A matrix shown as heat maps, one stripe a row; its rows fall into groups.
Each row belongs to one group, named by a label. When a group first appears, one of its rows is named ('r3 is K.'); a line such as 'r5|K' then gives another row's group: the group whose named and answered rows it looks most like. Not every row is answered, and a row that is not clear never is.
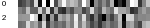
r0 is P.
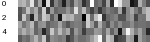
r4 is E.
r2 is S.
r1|P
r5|S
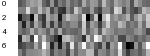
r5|S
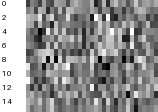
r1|P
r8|P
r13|E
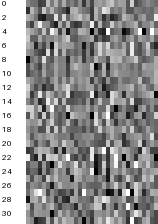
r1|S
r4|S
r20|S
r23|E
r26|E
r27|P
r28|S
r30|E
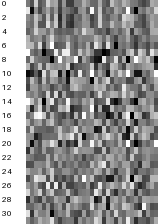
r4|P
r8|E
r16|P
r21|E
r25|P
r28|E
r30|E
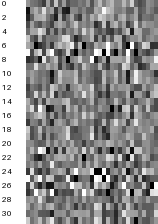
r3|E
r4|P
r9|P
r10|E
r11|E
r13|P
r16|P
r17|E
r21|P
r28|P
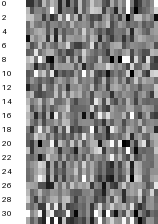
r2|E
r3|S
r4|P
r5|P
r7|P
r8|P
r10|P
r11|E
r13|S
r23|P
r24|P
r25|P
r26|S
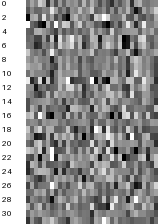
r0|P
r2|S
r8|E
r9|E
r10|E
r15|S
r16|P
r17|S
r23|S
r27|P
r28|E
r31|S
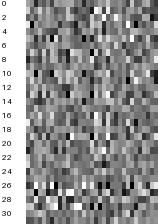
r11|E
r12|S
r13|S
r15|P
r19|S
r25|P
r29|S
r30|P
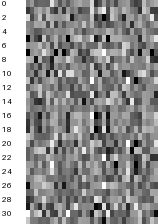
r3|P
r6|P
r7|S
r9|E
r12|P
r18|E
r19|S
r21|P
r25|P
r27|P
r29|E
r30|E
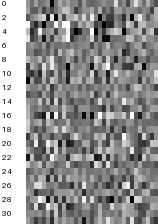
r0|E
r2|P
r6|S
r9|S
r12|E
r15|S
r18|S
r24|E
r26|P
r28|P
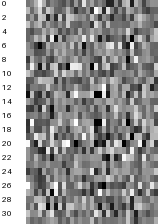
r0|P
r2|P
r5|P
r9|S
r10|S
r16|E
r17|E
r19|P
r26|S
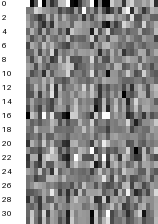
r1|P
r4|S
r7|P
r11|S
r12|P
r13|P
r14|E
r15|E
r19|E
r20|S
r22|S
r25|S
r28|E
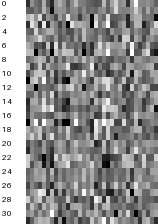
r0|E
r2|E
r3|S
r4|P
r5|P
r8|P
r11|S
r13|P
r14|S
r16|E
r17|S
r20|E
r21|E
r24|P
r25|P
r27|P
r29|S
